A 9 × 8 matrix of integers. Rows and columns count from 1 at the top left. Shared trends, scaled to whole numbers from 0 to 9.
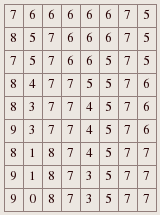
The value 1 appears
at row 7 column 2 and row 8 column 2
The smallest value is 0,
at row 9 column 2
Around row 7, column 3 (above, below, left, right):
7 8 1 7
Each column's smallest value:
7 0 6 6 3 5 7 5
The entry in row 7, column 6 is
5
